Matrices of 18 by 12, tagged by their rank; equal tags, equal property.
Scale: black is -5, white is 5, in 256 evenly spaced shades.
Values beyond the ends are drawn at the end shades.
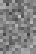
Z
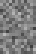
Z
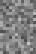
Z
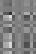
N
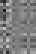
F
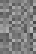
F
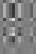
N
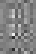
F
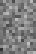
Z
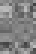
F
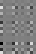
N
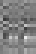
F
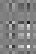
N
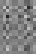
F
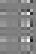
N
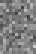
Z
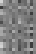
F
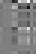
N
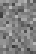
Z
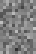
Z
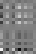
N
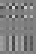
N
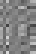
F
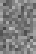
Z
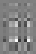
N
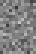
Z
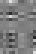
F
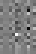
F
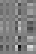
N
